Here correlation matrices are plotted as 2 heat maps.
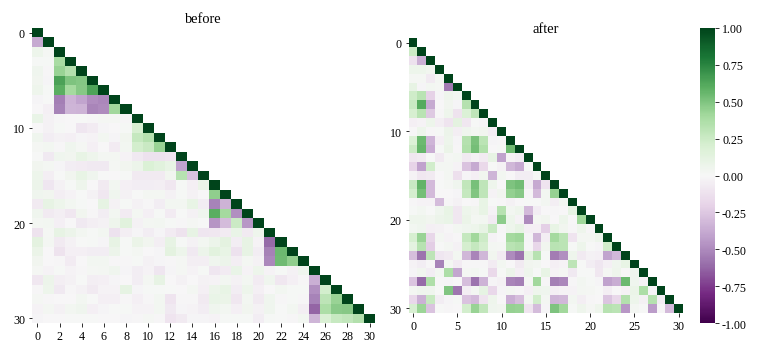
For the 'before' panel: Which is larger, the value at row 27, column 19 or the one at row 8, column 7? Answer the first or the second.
the second
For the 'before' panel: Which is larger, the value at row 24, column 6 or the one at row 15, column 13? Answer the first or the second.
the second
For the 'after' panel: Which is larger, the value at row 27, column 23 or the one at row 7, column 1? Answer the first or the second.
the second
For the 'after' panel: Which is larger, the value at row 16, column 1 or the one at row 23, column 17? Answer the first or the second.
the first
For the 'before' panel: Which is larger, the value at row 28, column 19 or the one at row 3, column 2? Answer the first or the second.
the second
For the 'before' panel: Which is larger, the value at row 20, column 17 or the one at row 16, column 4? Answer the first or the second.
the second
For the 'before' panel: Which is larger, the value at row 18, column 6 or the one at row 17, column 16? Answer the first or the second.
the second
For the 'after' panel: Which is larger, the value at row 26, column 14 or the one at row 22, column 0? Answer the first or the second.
the second
